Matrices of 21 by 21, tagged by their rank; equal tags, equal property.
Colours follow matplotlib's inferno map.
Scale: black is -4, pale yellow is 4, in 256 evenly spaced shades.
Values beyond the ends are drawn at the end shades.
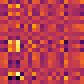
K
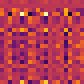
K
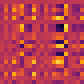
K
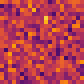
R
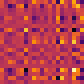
K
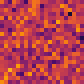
R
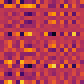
K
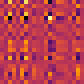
K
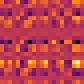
K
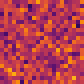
R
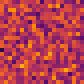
R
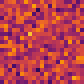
R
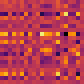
K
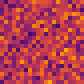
R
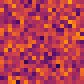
R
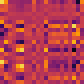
K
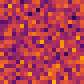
R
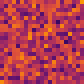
R
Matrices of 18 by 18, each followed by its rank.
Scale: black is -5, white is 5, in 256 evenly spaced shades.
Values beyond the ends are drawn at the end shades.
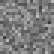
full rank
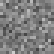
full rank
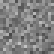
full rank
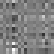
two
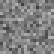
full rank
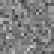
full rank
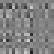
two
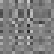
two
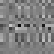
two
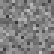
full rank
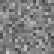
full rank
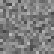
full rank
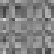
two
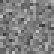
full rank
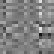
two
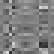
two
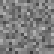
full rank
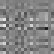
two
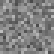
full rank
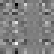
two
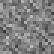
full rank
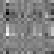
two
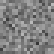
full rank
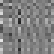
two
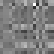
two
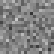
full rank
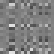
two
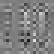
two
